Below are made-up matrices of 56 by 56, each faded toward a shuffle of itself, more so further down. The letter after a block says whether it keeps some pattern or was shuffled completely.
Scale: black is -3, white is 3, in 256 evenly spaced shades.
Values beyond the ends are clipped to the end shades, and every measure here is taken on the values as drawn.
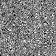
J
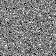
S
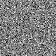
J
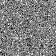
S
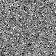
S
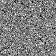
J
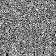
J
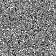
S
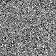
S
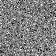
S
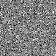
J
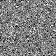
S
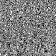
J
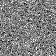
S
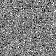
J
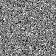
J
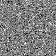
J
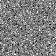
J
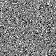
J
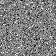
S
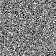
S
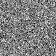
S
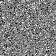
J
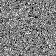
S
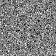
J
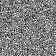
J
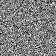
S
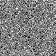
J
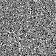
S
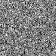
J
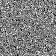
S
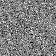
J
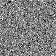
J
